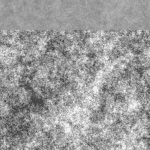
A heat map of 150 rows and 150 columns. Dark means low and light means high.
No regular stripes run through it. The texture is blotchy. No row or column stands out. The ninth with the lowest average is the bottom left. A horizontal seam about 20% of the way down splits the table, and the top part is calmer. The histogram is bell-shaped. The halves do not mirror each other.
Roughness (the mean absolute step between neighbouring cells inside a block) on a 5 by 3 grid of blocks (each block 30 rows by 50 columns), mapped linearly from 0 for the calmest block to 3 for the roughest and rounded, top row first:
0 0 0 | 3 3 3 | 3 3 3 | 3 3 3 | 3 3 3
